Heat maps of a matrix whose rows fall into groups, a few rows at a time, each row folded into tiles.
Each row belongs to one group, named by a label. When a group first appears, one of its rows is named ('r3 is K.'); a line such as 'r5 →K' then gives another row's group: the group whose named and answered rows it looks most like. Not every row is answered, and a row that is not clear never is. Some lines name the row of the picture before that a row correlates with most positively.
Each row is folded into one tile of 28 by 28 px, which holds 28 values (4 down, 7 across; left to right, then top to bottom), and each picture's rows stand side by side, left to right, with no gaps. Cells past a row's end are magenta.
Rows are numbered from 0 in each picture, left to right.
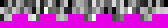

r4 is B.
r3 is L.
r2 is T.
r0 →L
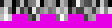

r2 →T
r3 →L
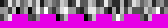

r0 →L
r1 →B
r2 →B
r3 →B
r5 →B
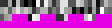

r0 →L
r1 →L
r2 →B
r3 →T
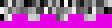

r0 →L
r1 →T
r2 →L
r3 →T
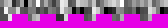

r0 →B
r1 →L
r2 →B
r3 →B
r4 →B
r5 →B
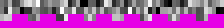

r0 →T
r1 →B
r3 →T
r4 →T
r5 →L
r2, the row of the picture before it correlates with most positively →0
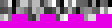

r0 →T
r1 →B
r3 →L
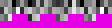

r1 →L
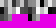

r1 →B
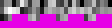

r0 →B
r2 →L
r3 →L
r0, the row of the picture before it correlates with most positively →1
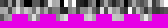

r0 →L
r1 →T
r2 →L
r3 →T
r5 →T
